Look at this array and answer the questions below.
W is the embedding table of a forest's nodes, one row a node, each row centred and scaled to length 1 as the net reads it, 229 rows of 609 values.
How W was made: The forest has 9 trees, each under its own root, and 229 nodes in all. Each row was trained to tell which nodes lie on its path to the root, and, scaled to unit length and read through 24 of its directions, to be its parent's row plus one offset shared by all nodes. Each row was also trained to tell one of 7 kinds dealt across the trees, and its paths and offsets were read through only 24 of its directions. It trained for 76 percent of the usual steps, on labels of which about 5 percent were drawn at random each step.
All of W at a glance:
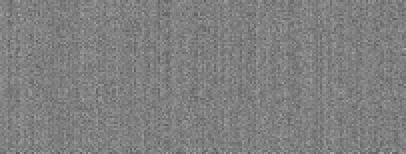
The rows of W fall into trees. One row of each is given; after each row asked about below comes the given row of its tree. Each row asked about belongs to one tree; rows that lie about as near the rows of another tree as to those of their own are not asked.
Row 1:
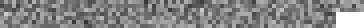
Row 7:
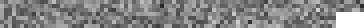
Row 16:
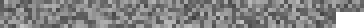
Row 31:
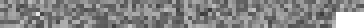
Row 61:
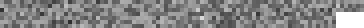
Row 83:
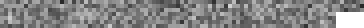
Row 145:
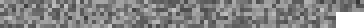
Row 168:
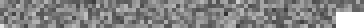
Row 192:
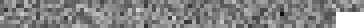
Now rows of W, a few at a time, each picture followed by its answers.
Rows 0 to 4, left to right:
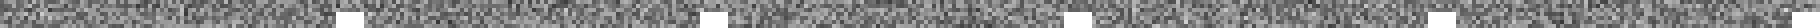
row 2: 83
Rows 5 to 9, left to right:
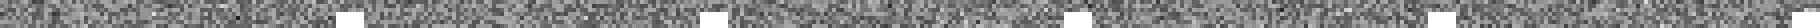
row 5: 61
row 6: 61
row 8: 145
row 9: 61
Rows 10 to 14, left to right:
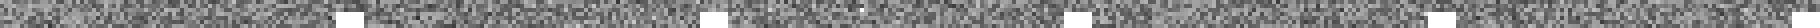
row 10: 31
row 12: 31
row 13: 83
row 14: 192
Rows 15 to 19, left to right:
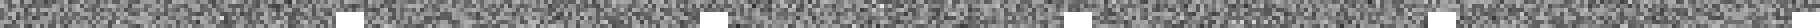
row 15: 61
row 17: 145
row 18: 1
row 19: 192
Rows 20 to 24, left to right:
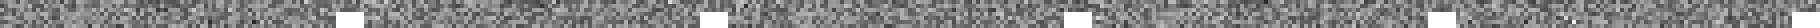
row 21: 1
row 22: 192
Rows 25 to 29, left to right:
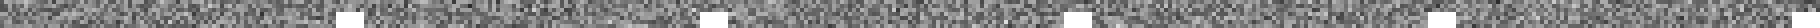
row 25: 192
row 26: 145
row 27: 31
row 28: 16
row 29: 7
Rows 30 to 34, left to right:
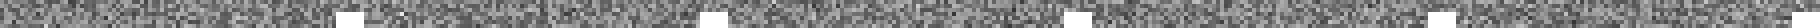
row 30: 1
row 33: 61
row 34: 83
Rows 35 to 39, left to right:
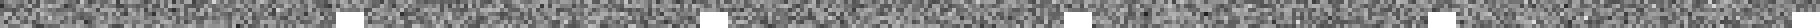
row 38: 61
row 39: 168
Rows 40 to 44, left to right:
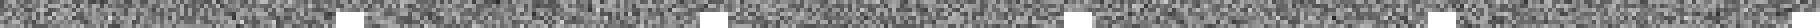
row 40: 168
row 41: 83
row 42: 31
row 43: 7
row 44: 192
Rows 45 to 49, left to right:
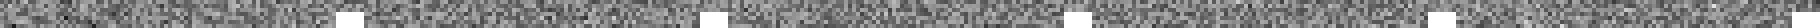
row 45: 83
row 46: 1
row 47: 31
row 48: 145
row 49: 168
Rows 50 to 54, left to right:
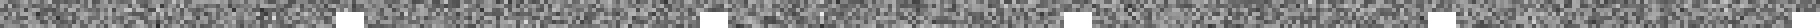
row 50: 192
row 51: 1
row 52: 83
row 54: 168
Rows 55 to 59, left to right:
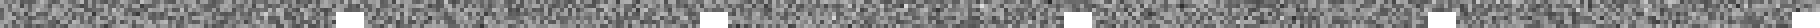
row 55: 168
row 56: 1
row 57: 145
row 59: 1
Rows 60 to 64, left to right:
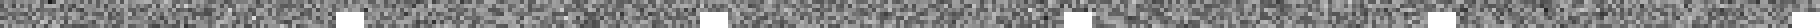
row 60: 145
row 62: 168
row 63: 83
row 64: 1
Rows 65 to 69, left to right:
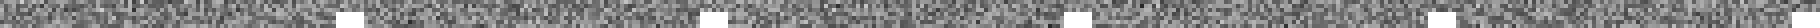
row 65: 1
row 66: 168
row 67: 31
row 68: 145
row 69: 83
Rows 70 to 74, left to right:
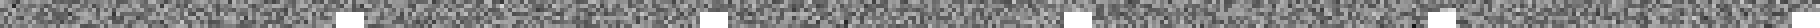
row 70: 83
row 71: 83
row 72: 1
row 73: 61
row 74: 168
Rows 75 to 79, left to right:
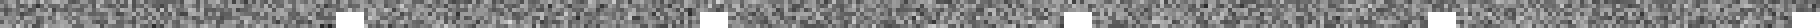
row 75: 1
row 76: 168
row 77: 83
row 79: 168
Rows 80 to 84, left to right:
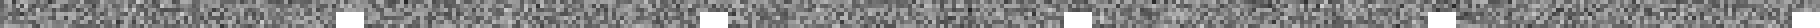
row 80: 1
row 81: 145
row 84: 61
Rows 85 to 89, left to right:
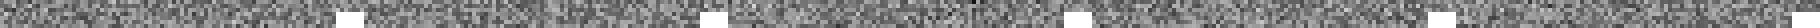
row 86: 1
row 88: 145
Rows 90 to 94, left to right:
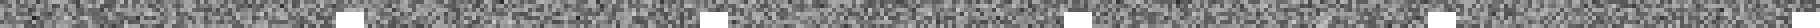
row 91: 168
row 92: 1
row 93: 168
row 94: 192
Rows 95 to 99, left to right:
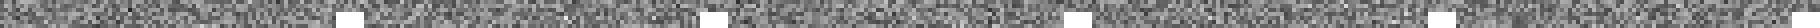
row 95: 83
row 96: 145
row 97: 7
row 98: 192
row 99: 16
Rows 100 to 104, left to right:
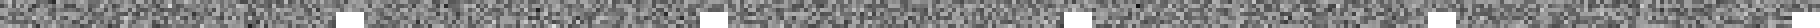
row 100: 1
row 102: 1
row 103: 83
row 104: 83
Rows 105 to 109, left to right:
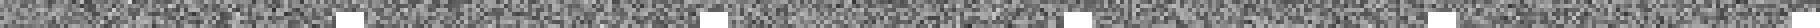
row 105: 1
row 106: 1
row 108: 83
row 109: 7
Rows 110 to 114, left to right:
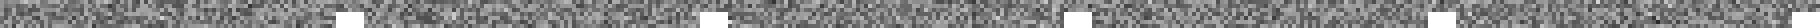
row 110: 83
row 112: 61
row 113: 1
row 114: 192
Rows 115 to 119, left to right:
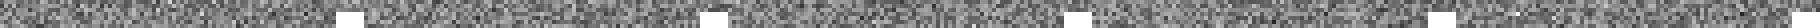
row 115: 168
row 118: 168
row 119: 7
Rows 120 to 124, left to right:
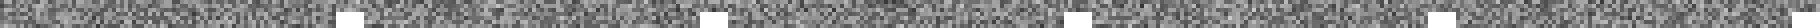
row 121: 145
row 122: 1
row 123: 145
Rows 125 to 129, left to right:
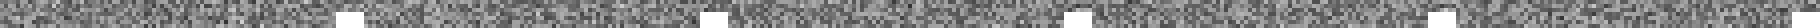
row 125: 1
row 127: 61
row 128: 61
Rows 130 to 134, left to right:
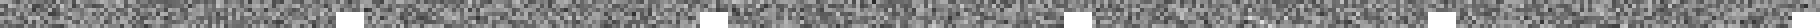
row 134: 145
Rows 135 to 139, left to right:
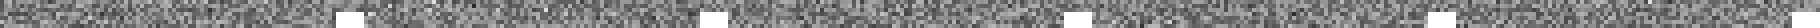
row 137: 145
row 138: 31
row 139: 145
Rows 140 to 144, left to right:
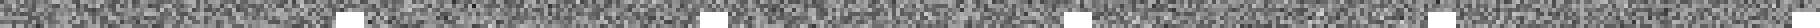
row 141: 168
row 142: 1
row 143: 145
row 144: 145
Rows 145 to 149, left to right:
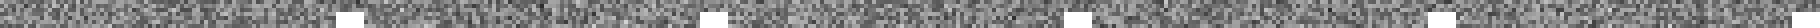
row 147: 168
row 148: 83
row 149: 61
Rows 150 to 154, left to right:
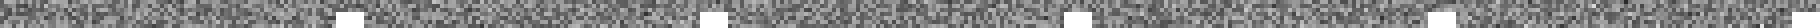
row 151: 7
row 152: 83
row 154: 168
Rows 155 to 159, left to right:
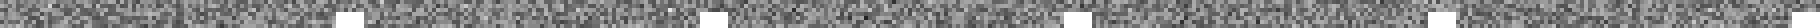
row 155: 31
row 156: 7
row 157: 83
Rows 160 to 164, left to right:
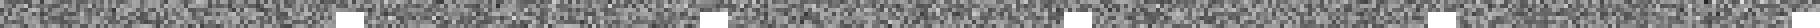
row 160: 7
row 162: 192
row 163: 83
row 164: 1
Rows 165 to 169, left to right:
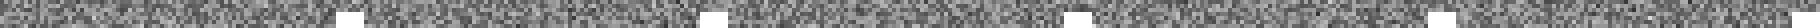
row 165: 192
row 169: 168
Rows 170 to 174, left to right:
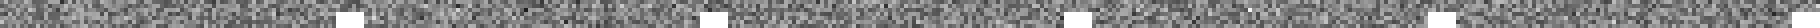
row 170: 61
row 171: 83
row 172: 145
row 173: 31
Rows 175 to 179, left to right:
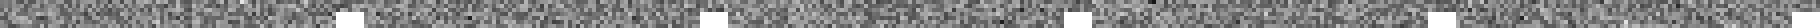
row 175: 145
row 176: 168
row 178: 31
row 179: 83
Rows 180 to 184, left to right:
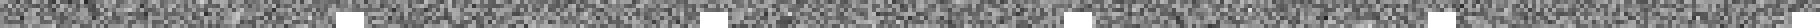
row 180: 1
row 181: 83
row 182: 83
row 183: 7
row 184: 16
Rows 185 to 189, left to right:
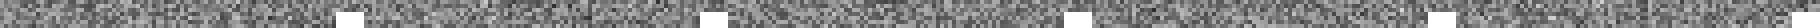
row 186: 1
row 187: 1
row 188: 83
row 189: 145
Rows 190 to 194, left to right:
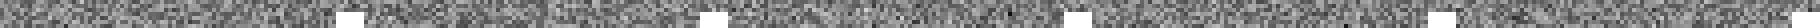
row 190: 168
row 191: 83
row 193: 168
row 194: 83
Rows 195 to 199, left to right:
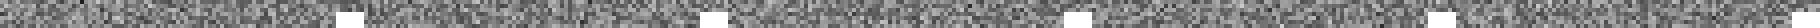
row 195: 7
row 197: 168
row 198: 7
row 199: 145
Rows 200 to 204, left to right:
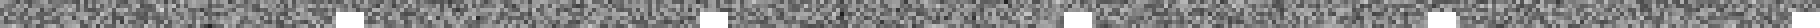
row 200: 168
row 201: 168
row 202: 83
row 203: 7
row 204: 7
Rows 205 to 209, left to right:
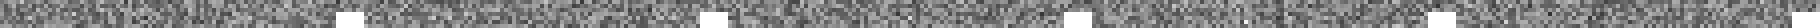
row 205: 1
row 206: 168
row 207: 61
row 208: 145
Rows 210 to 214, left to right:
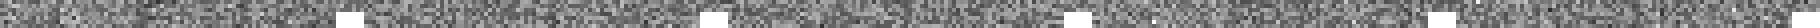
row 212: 83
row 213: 168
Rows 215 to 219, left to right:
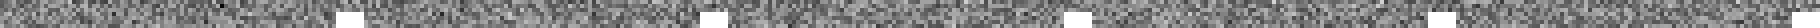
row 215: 168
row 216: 61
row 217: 145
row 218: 168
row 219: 192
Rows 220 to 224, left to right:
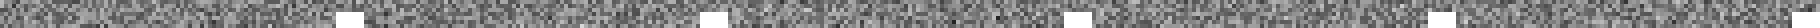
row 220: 83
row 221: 1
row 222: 168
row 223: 168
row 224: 1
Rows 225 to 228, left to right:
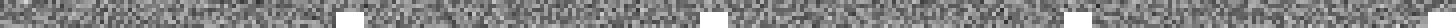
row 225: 61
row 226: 1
